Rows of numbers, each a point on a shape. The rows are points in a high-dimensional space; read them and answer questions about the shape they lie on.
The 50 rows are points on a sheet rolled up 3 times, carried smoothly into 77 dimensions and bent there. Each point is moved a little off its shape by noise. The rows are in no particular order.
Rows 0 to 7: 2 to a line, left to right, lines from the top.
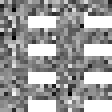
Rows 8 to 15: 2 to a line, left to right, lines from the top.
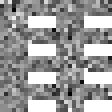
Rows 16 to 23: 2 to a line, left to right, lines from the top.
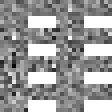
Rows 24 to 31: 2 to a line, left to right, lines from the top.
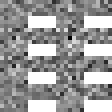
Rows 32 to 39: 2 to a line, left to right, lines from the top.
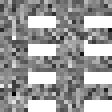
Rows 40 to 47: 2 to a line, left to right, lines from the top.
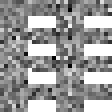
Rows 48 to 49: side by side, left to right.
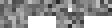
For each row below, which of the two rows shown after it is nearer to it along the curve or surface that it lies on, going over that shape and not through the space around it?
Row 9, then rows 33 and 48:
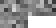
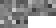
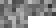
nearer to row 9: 33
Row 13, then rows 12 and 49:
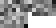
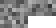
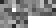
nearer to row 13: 49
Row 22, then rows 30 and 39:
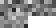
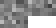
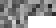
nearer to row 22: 39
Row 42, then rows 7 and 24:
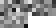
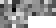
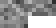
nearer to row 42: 7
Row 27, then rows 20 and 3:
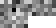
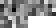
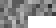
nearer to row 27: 20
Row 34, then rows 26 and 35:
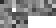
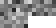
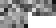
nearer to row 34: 35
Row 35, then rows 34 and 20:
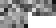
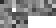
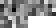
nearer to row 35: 34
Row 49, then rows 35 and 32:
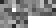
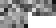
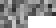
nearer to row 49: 35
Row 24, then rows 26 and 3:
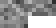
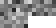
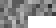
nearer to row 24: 3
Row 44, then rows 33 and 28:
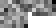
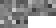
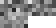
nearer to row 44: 28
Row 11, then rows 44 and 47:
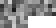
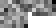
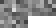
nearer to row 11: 47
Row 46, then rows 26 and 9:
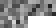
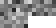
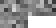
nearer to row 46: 26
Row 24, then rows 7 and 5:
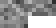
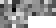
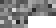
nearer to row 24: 5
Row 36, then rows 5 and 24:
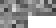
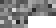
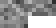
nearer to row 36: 24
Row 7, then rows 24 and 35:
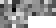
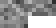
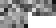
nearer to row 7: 35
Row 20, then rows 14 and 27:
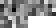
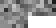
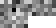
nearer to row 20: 27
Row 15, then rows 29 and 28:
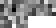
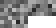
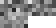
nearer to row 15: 29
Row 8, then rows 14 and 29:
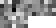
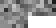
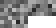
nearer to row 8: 29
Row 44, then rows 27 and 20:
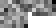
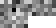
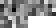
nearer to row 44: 27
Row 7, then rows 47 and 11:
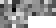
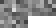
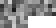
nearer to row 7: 11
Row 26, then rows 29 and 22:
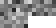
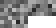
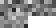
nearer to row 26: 22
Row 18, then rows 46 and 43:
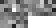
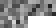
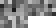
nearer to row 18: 46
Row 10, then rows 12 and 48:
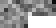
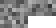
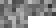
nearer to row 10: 12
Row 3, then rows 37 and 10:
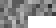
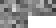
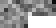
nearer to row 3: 37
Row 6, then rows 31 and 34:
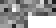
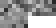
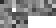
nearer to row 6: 34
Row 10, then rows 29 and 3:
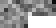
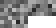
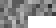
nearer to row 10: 3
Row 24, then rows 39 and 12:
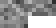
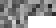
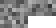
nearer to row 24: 12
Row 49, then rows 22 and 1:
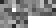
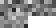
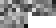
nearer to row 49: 1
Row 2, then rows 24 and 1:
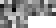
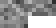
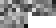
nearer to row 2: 1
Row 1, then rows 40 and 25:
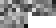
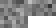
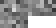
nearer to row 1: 25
